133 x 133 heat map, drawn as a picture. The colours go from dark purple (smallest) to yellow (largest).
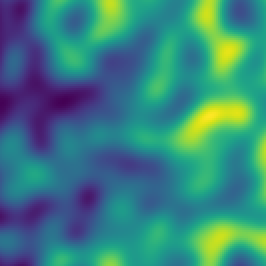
The ninth with the lowest average is the middle left. The field climbs toward the right. No lone cell stands out from its neighbours. The ninth with the highest average is the middle right. The field is smooth, with broad soft blobs.
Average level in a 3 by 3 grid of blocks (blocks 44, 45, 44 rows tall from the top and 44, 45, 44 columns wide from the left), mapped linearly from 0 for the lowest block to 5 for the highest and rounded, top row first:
1 3 4 | 0 2 5 | 1 2 4
